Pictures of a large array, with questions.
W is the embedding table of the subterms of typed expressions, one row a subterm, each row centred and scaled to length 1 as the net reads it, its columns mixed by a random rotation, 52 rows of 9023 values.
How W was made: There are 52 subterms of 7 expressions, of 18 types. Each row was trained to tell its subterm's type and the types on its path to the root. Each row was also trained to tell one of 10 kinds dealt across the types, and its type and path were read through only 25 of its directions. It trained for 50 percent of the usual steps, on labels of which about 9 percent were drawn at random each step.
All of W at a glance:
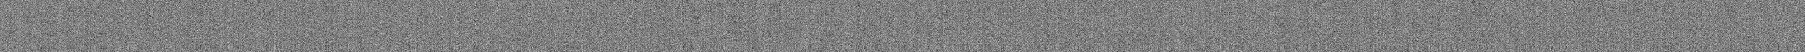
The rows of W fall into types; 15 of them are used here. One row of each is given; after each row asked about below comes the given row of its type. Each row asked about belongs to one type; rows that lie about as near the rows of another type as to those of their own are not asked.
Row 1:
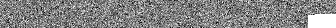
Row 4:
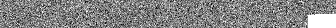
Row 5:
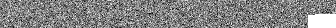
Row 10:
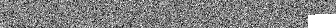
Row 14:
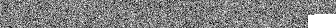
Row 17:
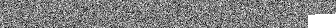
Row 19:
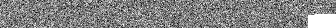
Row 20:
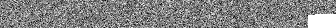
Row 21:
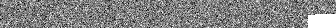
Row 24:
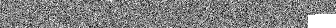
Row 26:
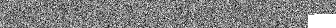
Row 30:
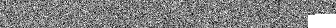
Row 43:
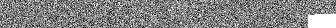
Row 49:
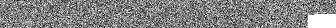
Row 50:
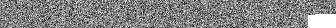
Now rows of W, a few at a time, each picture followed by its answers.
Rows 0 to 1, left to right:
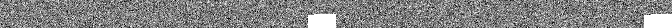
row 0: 14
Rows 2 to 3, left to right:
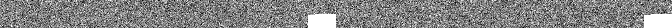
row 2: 24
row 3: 5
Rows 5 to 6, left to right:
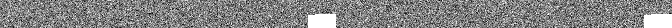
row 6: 49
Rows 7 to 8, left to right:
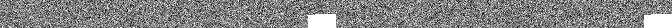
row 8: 21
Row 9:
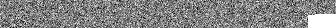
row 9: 1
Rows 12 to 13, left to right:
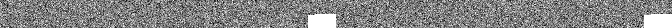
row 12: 14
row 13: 49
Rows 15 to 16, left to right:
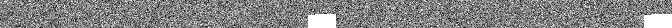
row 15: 10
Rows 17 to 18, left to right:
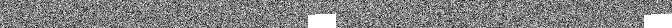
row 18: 30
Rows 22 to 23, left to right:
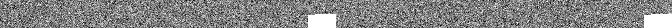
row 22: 14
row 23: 43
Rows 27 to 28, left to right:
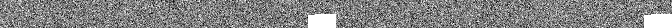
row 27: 5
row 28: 1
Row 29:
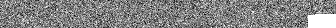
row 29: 19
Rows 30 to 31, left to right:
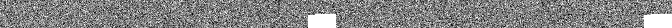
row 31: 4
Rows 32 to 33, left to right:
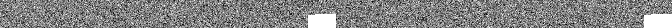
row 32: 30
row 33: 20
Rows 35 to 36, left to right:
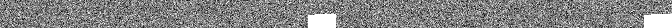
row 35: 43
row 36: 26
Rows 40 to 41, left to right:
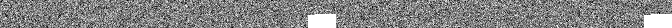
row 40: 30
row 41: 26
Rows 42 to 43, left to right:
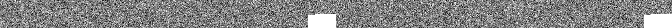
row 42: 21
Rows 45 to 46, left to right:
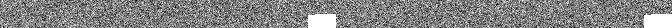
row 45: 21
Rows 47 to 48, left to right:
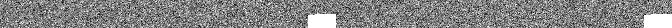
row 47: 20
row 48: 20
